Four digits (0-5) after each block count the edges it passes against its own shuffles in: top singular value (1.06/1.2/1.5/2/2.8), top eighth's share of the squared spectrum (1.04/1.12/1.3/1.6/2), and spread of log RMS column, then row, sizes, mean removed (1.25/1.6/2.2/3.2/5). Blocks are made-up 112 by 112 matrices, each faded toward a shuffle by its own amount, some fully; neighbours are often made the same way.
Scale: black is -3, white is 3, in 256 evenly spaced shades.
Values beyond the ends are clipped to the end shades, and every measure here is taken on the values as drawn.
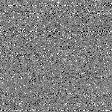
2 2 0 3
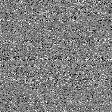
1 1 0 3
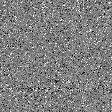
1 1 0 1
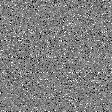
1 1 0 2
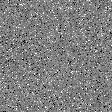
0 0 0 0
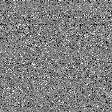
0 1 0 3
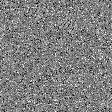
0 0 0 0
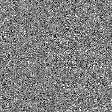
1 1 2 2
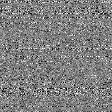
1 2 0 4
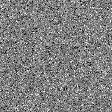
0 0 0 1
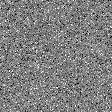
0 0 0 0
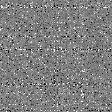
2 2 2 3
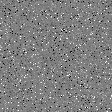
0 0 0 0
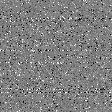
2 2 1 2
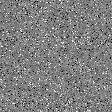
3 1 0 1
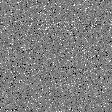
2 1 0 0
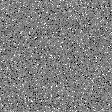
1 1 0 0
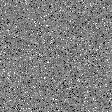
3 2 0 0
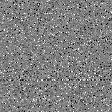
3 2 0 1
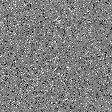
1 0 0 0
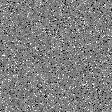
1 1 0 0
